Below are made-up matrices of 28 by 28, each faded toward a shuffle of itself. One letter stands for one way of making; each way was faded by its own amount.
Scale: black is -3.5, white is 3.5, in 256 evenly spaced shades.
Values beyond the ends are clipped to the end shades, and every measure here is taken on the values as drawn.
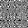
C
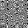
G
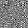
C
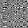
G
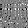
G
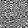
G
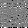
C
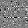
C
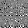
C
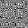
G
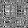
G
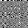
C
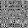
G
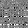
C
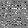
C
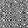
G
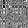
G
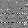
C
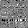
C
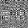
C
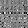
G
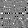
C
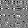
C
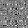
G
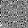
G
